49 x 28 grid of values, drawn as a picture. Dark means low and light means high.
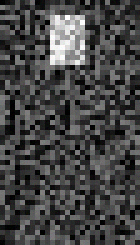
The ninth with the highest average is the top middle. In the top middle lies a patch that is higher than the rest. Most values sit low, with a long tail of high ones. There are no regular stripes. Overall the values sit about 30% of the way up the scale.
